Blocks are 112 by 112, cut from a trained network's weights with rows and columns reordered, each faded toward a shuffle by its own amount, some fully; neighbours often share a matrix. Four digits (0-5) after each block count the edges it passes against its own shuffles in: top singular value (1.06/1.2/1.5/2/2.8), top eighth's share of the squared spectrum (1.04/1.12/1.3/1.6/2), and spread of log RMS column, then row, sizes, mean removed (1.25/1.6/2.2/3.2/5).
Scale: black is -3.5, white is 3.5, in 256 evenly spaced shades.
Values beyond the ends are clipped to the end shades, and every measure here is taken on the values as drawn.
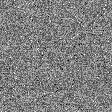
1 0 0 0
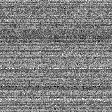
5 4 1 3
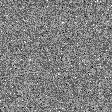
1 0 0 0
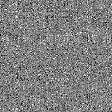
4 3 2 1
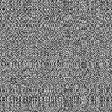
5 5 0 3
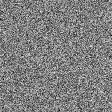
2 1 0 0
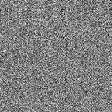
4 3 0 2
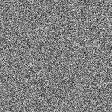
3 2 0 0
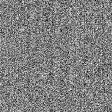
3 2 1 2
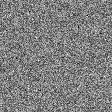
1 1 0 0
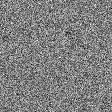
0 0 0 0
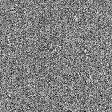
3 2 0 1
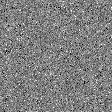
2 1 0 0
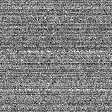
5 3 1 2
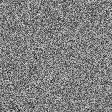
0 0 0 0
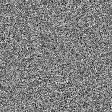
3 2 0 0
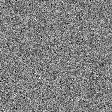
1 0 0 0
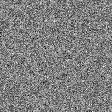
3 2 0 0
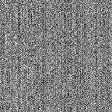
4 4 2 2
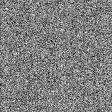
2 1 0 0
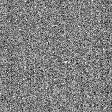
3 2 0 0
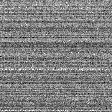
5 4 1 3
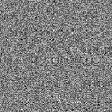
4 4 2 2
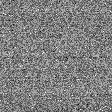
2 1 0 0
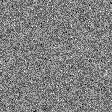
0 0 0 0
